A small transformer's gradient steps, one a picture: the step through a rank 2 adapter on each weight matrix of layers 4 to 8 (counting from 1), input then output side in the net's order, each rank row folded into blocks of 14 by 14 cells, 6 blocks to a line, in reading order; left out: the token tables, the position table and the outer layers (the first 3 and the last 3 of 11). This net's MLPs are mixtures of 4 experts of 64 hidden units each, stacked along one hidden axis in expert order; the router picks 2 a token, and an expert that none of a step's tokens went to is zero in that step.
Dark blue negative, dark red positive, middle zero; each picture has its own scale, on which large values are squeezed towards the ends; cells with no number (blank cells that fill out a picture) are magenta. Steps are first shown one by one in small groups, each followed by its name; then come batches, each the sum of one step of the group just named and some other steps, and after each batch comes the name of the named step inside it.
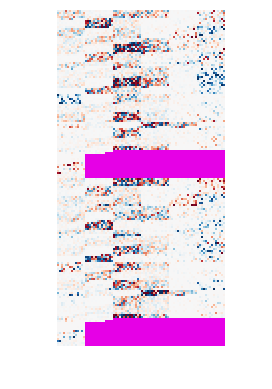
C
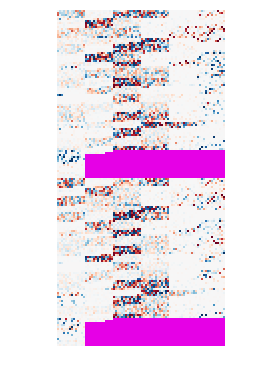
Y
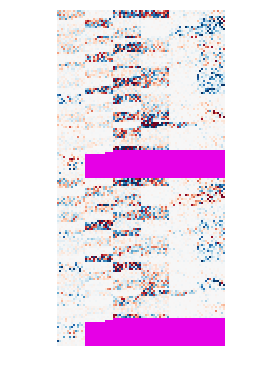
C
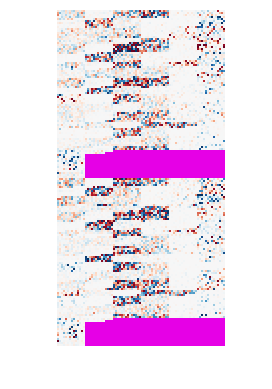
Y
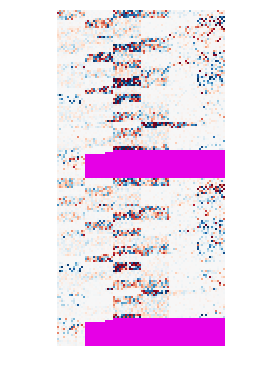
Y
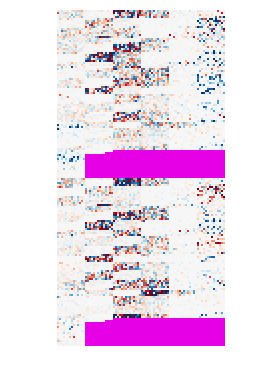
Y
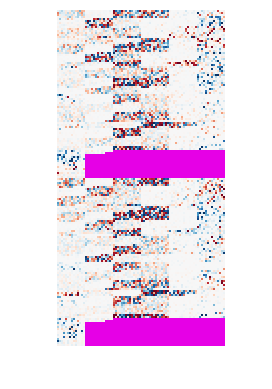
Y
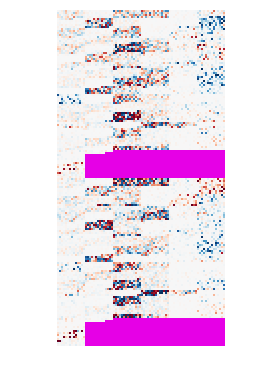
C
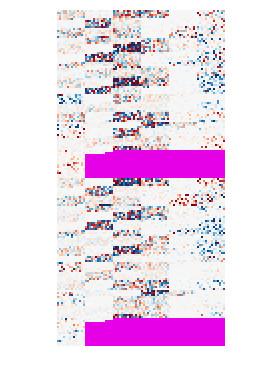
C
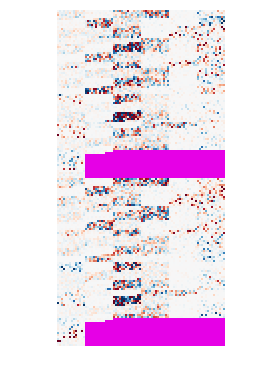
Y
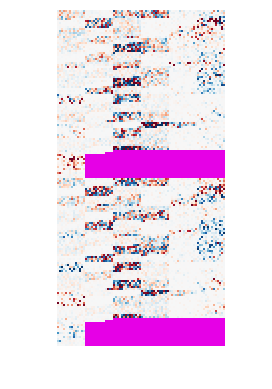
C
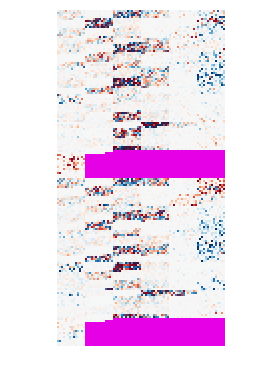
C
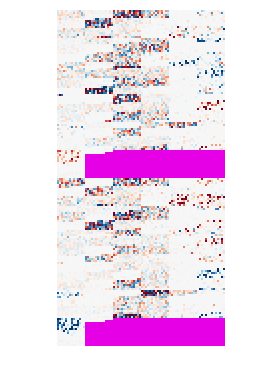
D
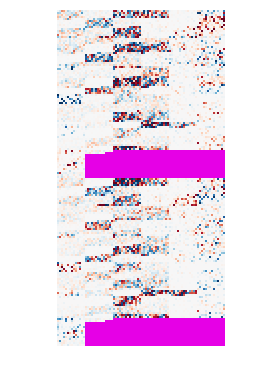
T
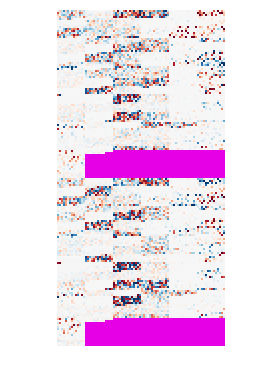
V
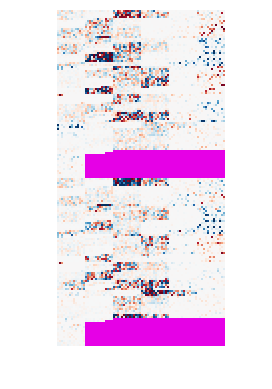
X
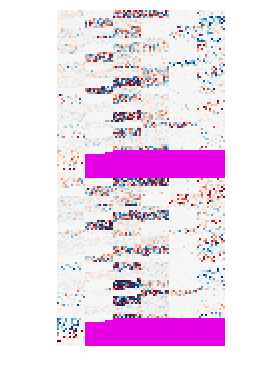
D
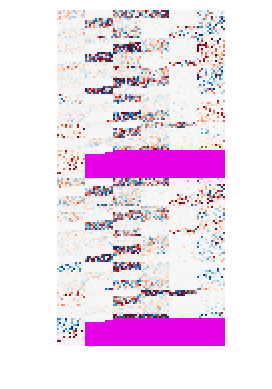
D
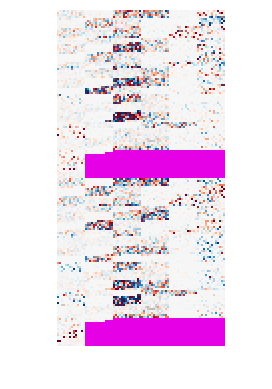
V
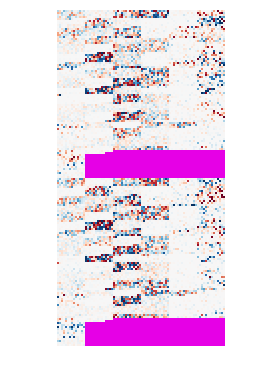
V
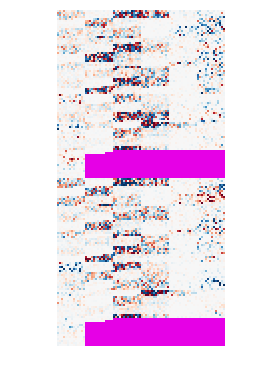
X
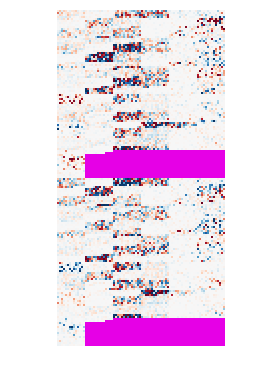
X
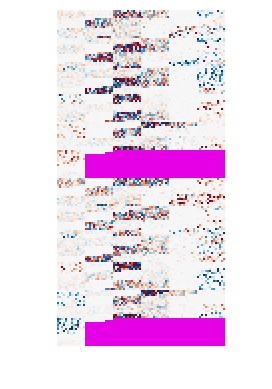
D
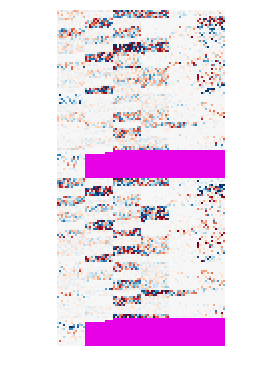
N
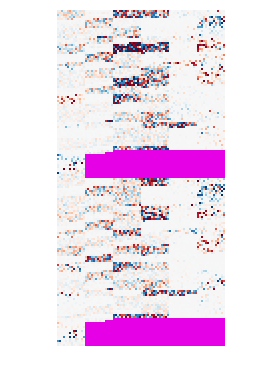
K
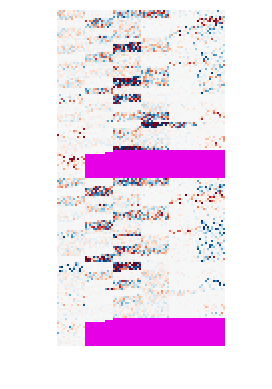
N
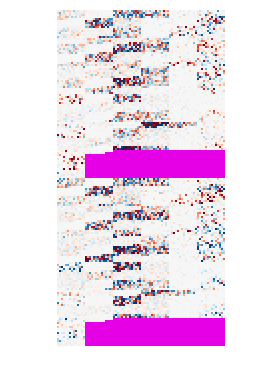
K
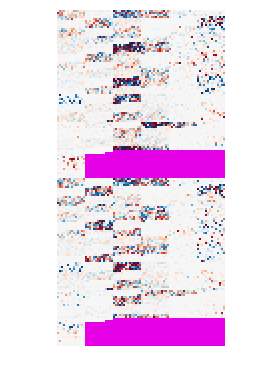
N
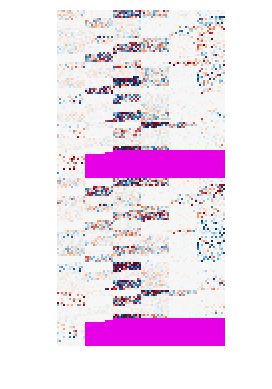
K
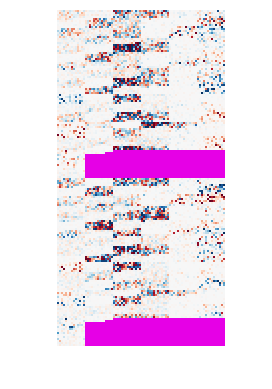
N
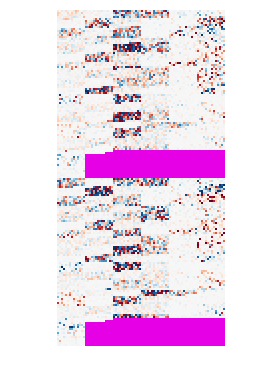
N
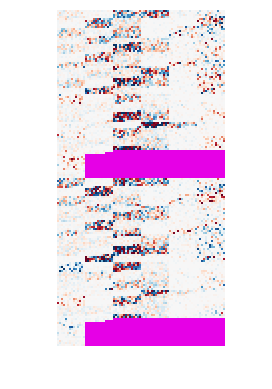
N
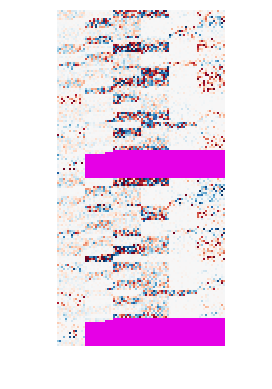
K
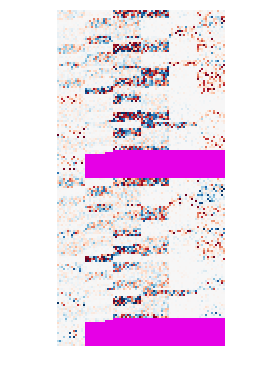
K
